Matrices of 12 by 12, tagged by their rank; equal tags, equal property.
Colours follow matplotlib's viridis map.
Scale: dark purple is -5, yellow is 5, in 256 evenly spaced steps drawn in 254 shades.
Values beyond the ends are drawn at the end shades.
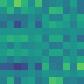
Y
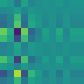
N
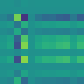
N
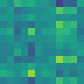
Y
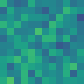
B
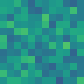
B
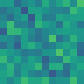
B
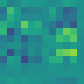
Y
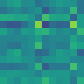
Y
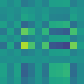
N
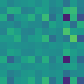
Y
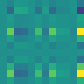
N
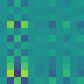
N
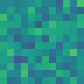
B
